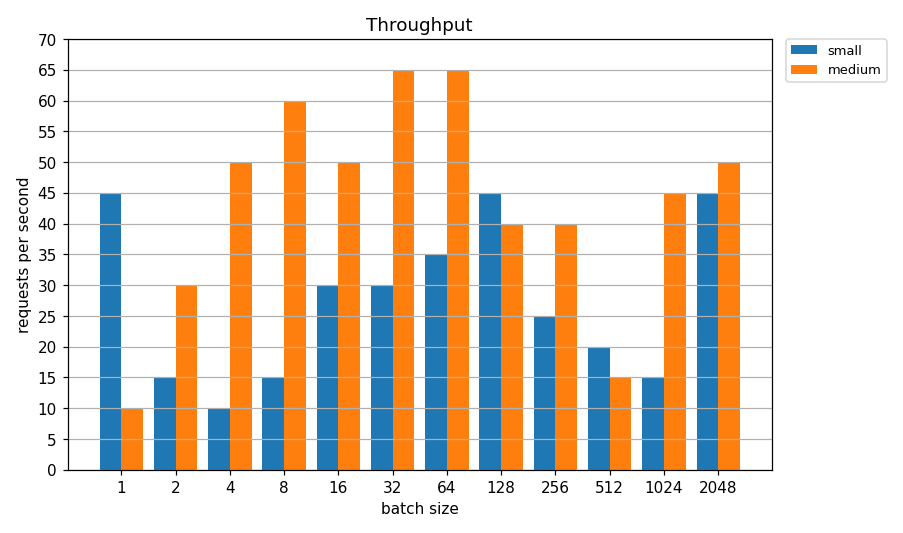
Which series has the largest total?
medium
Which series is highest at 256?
medium
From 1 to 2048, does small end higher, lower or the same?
the same
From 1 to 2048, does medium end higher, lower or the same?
higher
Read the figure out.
Title: Throughput
x-axis: batch size, ticks 1 2 4 8 16 32 64 128 256 512 1024 2048
y-axis: requests per second, ticks 0 5 10 15 20 25 30 35 40 45 50 55 60 65 70
Legend: small, medium
Values:
small: 45 15 10 15 30 30 35 45 25 20 15 45
medium: 10 30 50 60 50 65 65 40 40 15 45 50
